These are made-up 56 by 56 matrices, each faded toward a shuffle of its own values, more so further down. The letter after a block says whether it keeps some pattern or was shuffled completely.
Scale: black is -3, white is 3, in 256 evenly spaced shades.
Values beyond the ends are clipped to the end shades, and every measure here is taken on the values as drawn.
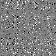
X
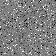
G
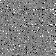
X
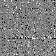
X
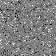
G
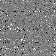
X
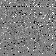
X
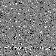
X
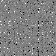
X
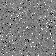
G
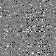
X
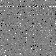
X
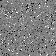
G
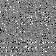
X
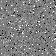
G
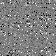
X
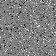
G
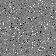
G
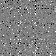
X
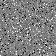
G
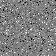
G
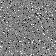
G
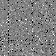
X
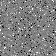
G
